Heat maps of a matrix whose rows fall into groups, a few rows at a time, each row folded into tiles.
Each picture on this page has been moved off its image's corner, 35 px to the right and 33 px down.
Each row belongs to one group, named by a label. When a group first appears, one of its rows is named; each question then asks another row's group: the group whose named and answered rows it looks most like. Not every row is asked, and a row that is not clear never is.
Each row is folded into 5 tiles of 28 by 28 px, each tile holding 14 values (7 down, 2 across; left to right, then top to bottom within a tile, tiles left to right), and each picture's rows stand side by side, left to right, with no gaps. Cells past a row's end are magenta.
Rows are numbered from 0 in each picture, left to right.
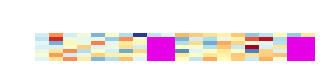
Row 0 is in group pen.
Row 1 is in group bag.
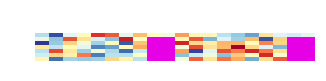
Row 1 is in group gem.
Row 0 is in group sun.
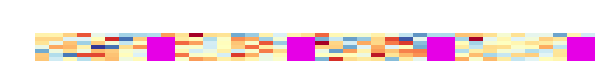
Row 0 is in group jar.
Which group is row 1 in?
gem
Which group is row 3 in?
pen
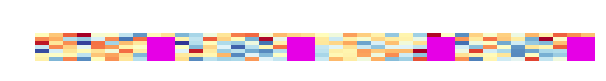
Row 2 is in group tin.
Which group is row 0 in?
jar
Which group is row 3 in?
sun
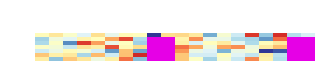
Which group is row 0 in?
bag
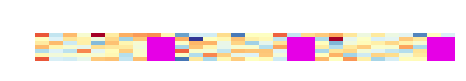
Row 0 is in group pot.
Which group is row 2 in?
pen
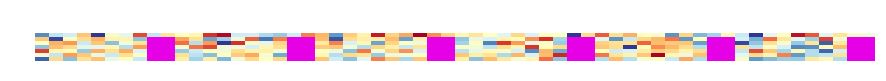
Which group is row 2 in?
pot
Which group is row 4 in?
gem
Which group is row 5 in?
sun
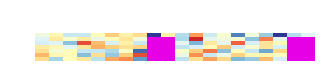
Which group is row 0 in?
bag
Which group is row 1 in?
pen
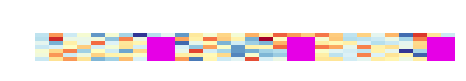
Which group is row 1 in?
sun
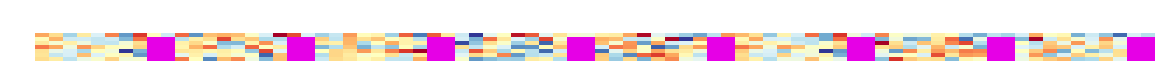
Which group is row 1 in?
pot
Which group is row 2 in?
tin
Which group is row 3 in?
sun
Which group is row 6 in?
gem
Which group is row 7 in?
pen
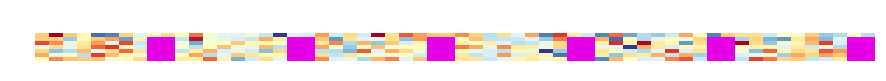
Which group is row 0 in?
gem
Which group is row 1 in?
pen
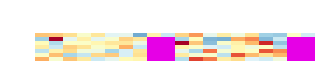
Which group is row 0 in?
pen
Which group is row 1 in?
gem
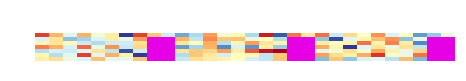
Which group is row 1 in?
tin
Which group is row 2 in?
gem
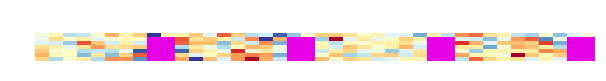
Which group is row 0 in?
bag
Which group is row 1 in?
jar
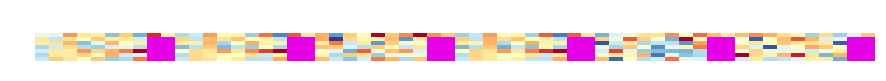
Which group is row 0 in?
tin
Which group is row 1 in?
tin
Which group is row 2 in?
pot
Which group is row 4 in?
sun
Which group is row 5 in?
gem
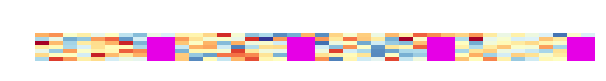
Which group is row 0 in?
gem
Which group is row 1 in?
jar
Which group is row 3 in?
pen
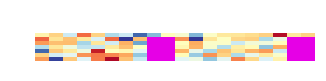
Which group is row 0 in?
jar
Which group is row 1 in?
pot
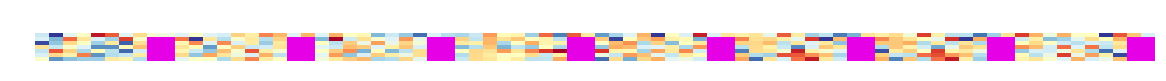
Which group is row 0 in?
sun
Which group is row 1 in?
pot
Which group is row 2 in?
pen
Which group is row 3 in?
tin
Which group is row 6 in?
jar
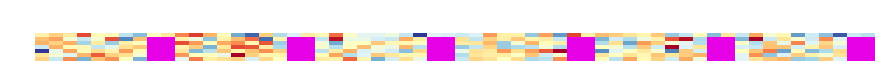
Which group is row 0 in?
jar
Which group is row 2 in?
pen
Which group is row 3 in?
tin
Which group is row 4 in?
bag
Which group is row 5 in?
pen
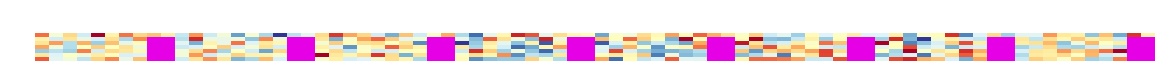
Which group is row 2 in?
gem
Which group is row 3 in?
sun
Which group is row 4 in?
sun
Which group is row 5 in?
gem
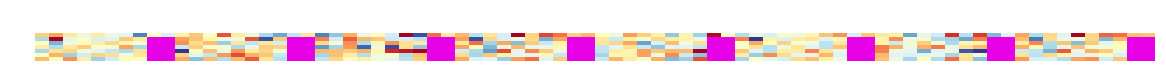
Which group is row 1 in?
jar
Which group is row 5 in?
pot
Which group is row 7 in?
pot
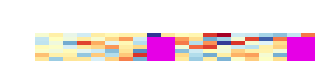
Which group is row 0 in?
bag
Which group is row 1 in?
jar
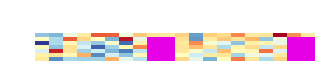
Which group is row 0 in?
sun
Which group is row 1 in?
pot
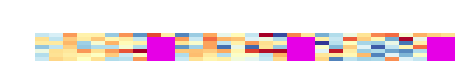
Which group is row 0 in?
tin
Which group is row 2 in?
sun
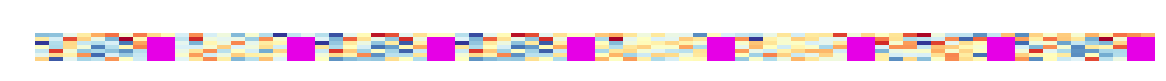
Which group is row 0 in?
sun
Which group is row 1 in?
pen
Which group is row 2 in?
sun
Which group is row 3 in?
sun
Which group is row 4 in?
pen
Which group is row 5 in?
pot
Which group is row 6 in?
jar
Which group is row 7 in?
sun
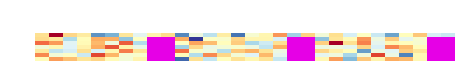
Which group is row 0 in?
gem
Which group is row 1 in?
pot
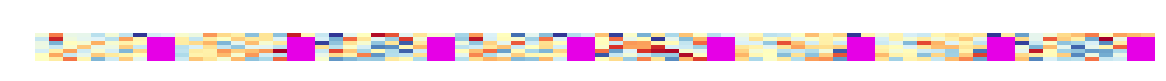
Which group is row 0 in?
pen
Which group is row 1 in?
tin
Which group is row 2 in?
sun
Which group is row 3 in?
pen
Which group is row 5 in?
bag
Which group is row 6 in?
bag
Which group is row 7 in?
sun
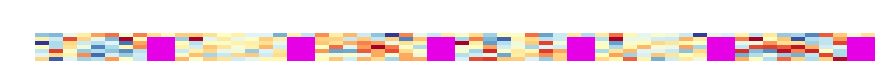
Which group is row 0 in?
sun
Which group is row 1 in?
pen
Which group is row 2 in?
gem
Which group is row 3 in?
gem
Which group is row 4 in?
pen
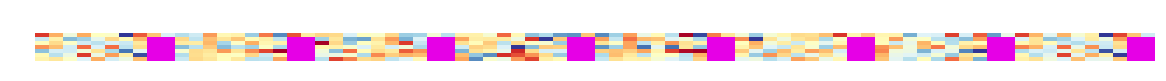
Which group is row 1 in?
tin
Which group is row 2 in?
gem
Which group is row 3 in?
jar
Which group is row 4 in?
tin
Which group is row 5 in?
pot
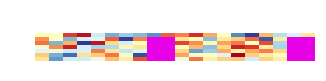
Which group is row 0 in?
jar
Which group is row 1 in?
gem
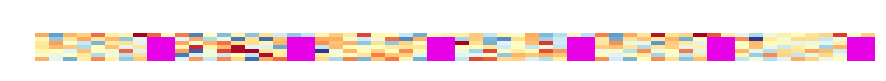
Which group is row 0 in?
pot
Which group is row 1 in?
gem
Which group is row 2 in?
jar
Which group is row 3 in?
gem
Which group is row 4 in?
pot
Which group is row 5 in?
pot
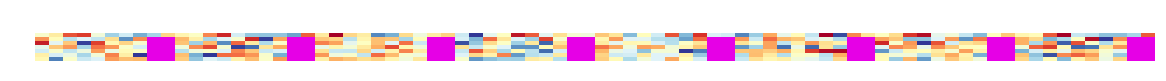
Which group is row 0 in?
jar
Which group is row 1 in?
jar
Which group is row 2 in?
gem
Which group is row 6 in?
jar
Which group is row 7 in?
jar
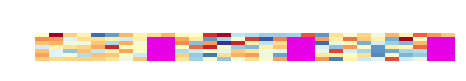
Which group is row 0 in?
gem
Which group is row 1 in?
jar
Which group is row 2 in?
sun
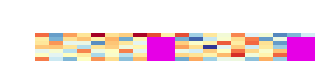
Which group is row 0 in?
pot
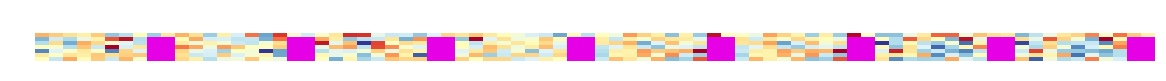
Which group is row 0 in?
bag
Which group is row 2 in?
jar
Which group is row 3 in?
pen
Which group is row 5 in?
tin
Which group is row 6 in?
sun
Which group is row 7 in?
sun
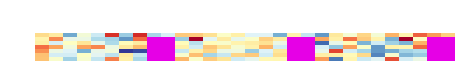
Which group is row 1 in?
pen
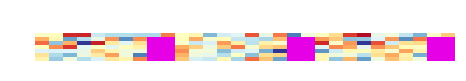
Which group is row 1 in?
bag
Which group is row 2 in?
jar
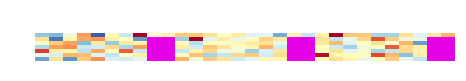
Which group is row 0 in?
pot
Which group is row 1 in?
pen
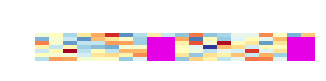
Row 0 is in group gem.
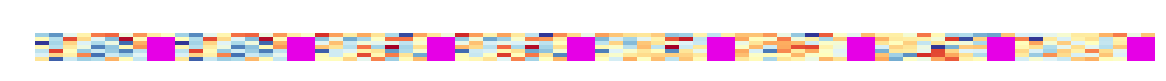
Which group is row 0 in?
sun
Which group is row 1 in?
sun
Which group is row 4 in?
bag
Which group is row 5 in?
gem
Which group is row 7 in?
pot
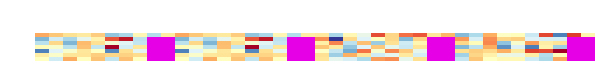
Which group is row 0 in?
bag
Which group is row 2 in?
pot
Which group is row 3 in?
tin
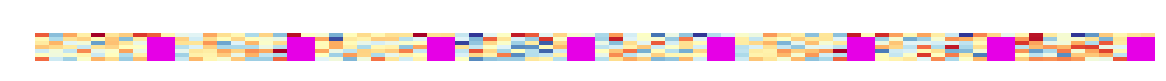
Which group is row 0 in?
pot
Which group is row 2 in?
pot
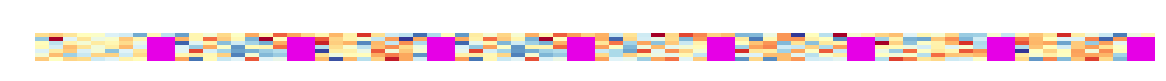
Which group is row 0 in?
pen
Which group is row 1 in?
sun
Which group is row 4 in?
pot
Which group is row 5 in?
pot
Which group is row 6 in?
gem
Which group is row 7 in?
jar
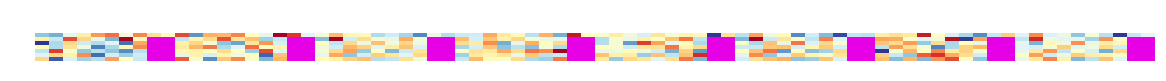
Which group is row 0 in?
sun
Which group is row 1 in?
pot
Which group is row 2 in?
pen
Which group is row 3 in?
tin
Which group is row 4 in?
bag
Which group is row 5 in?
pen
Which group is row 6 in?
jar
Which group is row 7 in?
pen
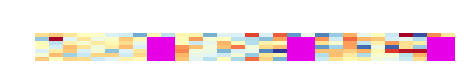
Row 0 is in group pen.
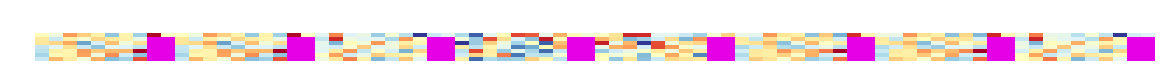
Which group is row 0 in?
tin
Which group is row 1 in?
tin
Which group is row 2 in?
pen
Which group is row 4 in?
jar
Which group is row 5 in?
tin
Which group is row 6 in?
tin
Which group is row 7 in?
pen
